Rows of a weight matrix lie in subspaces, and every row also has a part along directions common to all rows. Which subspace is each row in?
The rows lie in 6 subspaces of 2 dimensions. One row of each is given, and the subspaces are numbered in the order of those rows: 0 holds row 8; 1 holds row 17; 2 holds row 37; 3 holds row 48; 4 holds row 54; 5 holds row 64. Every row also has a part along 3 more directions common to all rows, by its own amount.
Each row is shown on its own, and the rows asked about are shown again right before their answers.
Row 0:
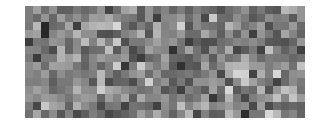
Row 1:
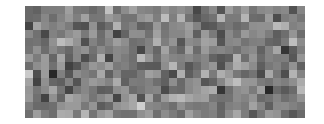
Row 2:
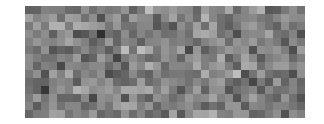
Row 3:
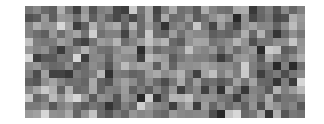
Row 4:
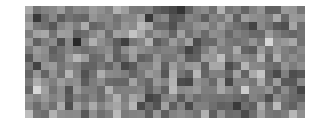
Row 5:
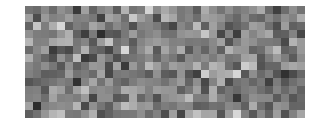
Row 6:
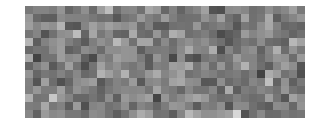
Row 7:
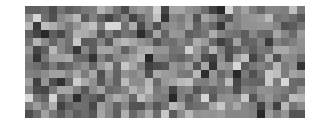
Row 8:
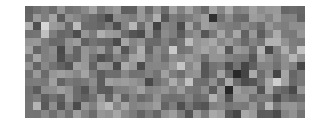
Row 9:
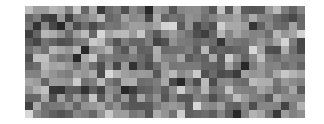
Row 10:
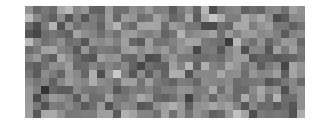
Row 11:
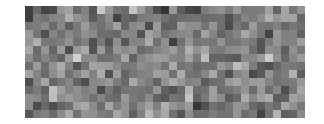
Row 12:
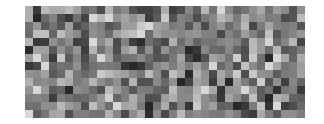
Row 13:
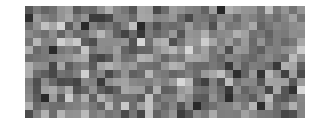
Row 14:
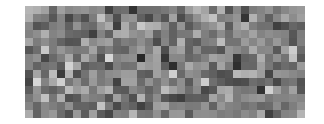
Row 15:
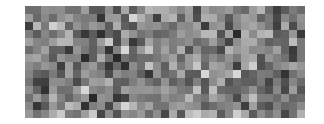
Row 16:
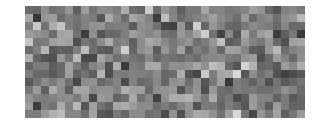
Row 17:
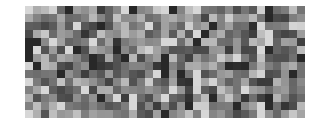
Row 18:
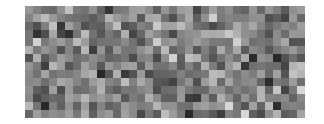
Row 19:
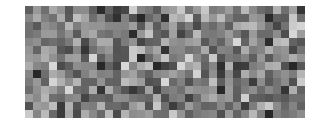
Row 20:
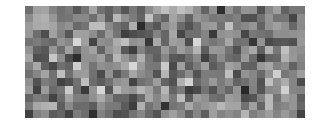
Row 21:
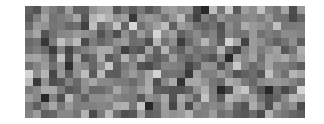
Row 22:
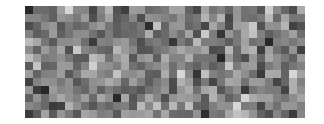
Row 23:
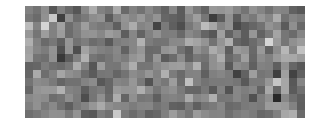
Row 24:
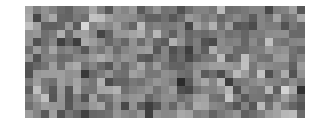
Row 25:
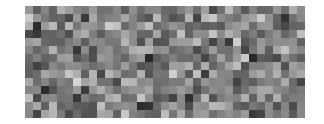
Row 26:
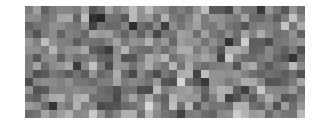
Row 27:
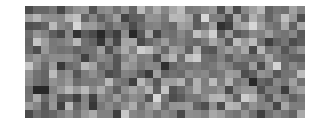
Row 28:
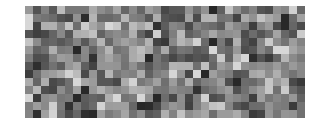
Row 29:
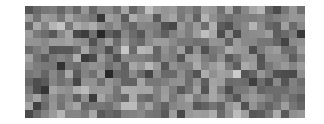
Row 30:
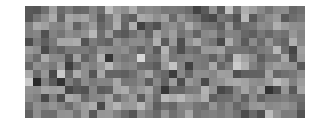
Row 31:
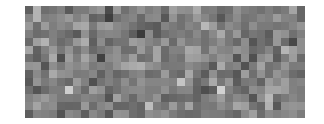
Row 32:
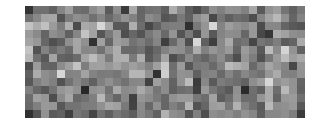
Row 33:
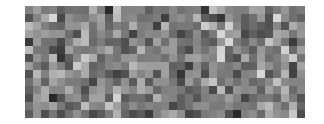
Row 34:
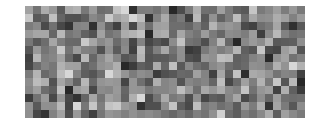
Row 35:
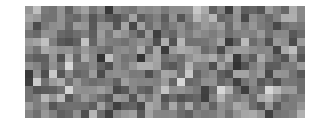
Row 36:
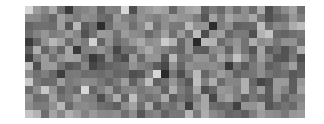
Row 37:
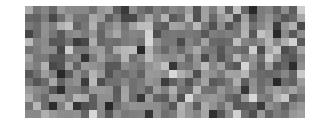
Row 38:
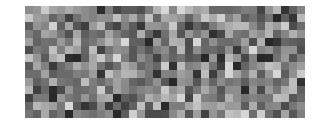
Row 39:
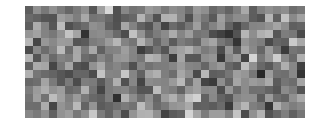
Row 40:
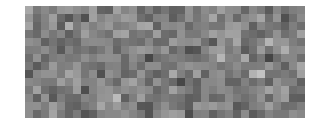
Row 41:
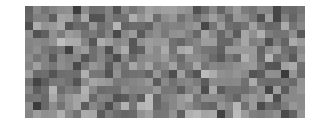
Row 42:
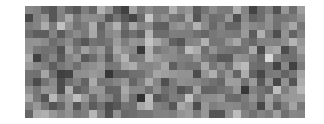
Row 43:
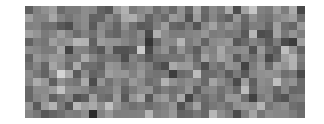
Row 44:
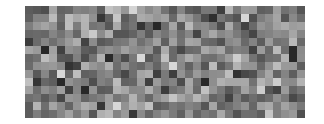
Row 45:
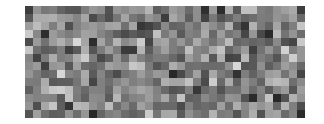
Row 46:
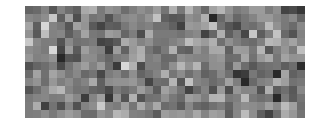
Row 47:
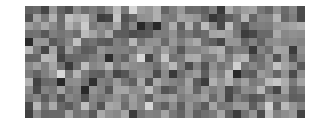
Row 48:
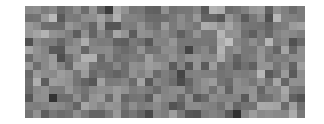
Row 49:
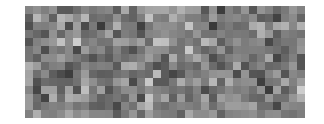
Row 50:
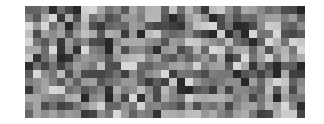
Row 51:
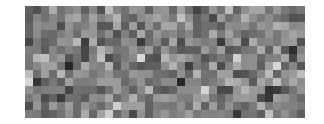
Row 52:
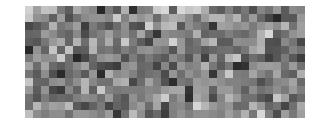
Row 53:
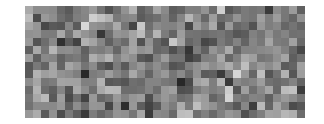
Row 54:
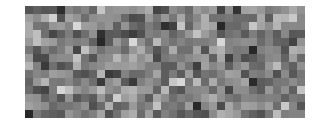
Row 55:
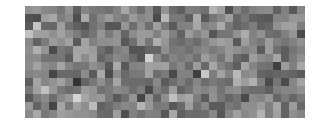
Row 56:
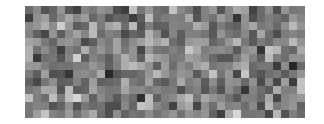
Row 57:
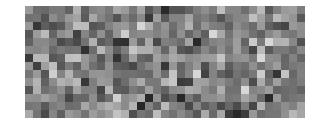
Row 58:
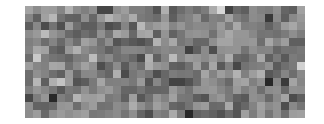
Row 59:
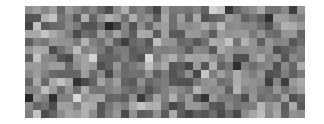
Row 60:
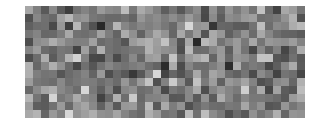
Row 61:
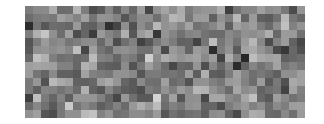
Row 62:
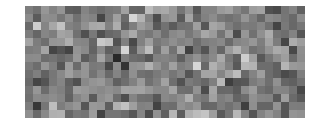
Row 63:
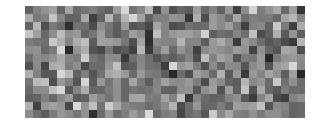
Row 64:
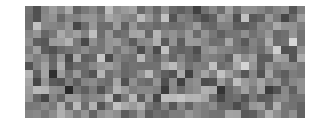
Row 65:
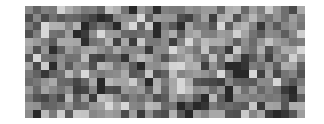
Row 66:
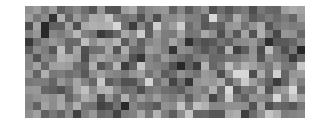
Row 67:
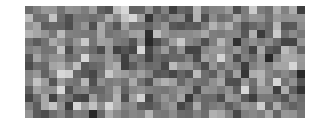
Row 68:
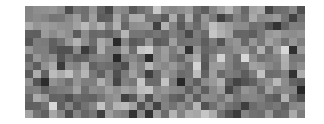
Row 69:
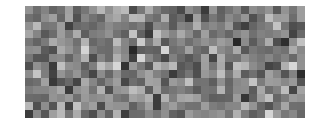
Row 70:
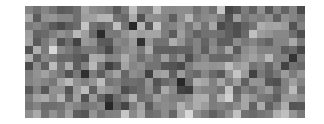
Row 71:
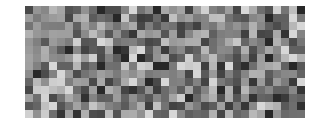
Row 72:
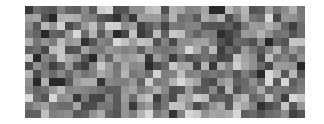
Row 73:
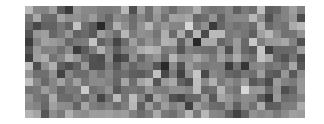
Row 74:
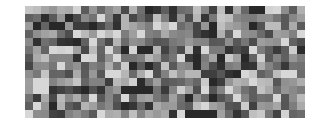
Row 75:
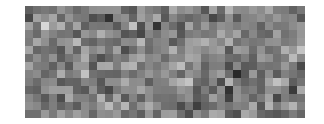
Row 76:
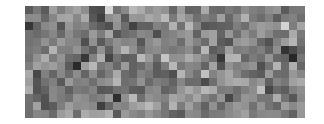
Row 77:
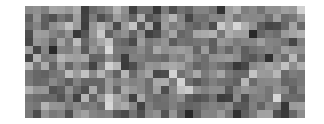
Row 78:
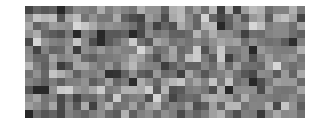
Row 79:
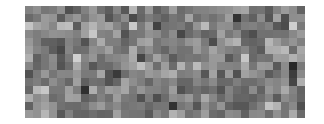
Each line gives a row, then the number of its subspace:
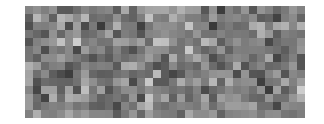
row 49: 1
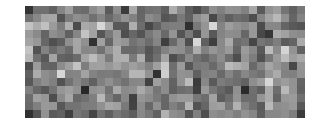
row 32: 1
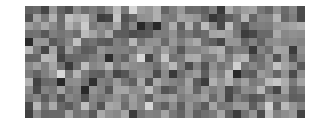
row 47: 5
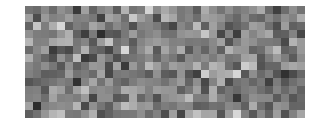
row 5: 4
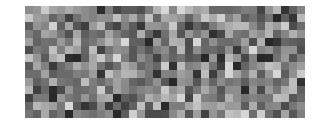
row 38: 1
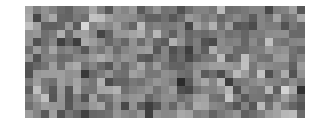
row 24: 0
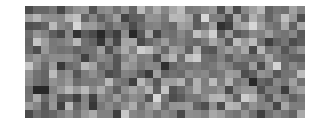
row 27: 4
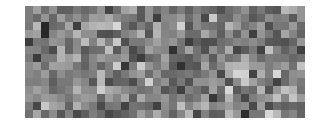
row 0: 0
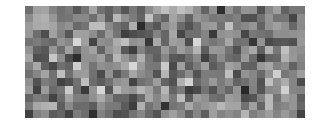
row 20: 1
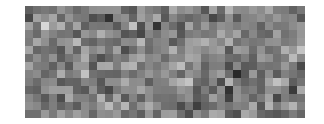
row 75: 0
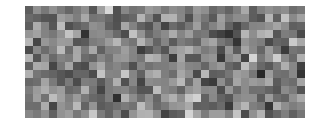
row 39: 3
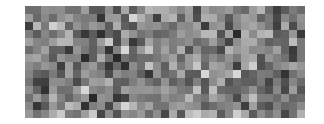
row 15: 4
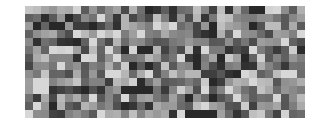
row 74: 4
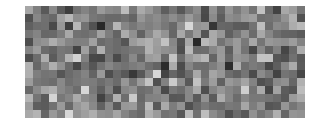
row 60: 1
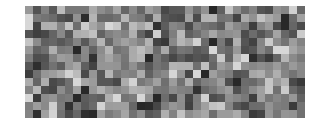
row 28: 3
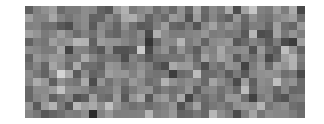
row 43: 2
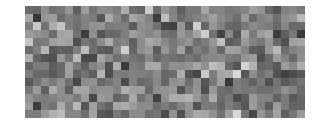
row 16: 4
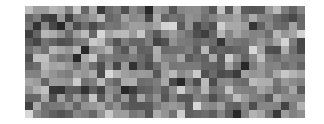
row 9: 4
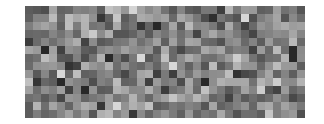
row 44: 5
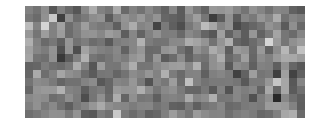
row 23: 0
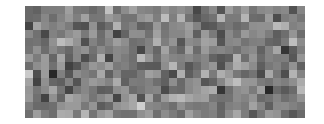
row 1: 5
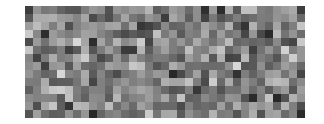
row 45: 2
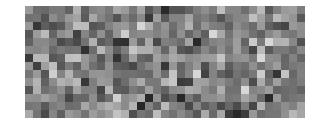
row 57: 1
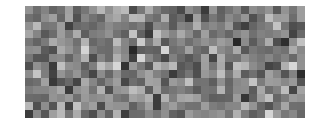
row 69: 2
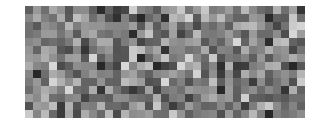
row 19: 2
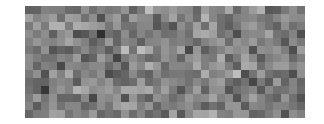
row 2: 4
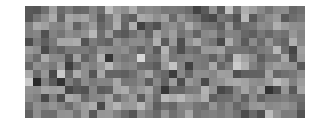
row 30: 5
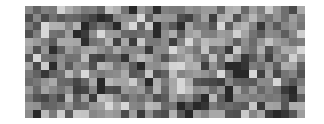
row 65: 0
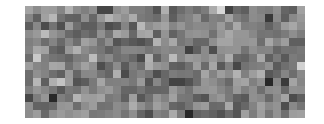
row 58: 3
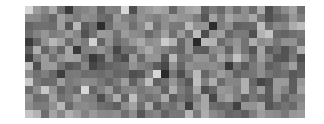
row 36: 1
